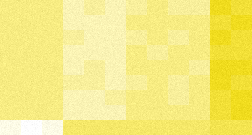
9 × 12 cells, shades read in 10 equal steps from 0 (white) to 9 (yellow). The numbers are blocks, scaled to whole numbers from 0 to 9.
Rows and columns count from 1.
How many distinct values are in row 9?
4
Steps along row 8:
same same down same same up same same same up up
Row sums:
59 61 60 59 62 61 61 61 58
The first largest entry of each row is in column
11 12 11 11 11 11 12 12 11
